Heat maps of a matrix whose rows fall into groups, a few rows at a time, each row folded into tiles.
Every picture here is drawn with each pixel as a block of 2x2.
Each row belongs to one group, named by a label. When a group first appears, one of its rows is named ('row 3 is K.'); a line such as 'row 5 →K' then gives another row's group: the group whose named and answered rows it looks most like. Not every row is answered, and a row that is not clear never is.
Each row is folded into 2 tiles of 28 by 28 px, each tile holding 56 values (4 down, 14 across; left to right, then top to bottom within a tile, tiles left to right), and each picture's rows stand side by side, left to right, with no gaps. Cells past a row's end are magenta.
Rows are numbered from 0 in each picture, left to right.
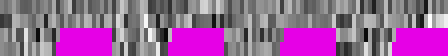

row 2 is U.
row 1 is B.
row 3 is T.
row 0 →U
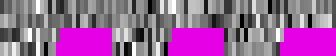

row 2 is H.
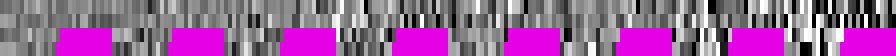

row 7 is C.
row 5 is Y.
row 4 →Y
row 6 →B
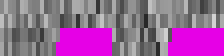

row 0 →H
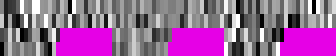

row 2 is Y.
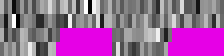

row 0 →Y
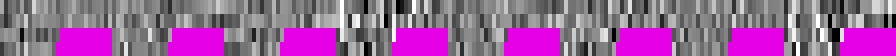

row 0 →U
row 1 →B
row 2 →T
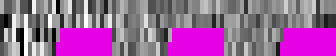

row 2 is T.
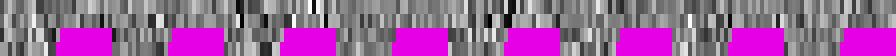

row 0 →B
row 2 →Y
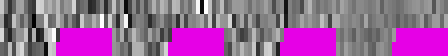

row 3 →H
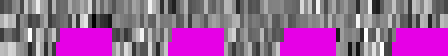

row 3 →B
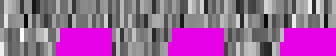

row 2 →Y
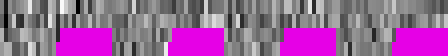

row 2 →Y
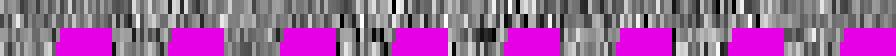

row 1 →U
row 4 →H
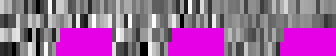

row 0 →T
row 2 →T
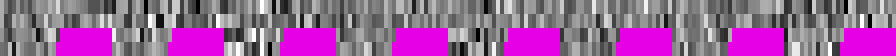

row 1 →U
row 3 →Y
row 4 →T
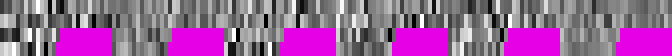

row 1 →U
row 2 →C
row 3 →H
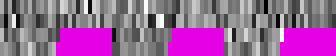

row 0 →Y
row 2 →C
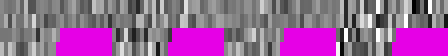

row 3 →C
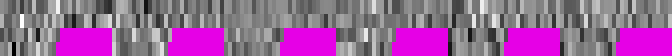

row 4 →U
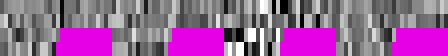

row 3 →B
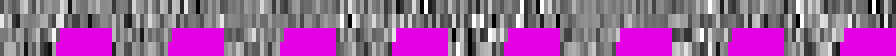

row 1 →U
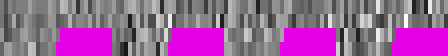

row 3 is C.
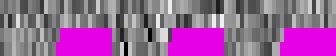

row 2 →Y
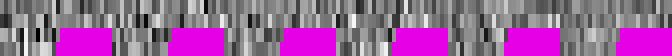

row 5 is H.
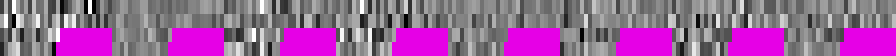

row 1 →B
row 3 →C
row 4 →C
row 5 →U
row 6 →C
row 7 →C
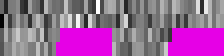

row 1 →Y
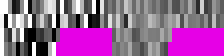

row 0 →H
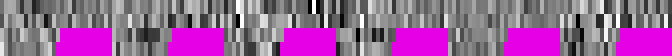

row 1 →H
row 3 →U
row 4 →C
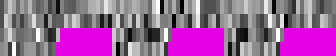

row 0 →B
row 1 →H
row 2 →H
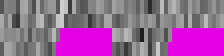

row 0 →U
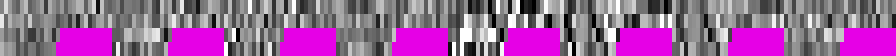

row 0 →H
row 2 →C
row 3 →Y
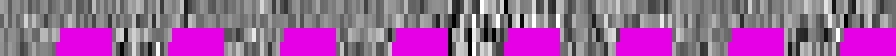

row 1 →C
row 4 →U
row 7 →H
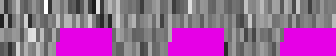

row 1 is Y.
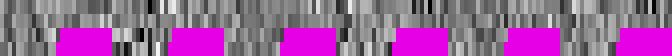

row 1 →T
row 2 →Y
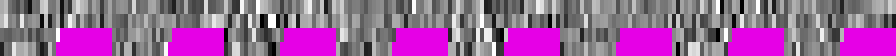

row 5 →U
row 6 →H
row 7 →B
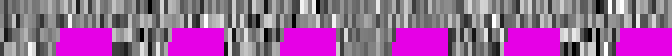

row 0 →Y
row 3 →C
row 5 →T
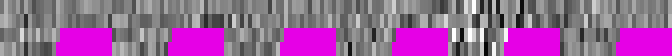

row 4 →C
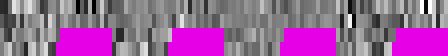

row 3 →Y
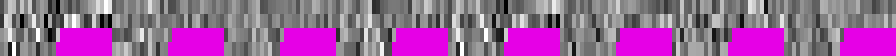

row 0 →B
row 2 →B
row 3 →B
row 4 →B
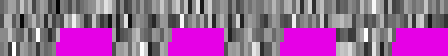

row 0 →B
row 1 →Y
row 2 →Y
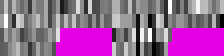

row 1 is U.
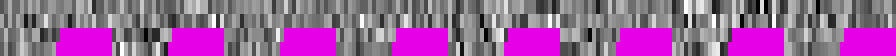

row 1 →H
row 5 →T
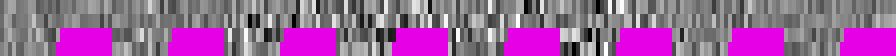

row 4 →C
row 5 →T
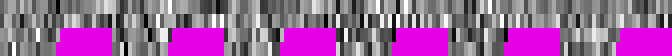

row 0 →B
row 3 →C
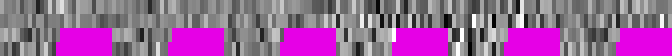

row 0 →T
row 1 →T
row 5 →H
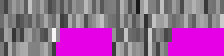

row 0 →H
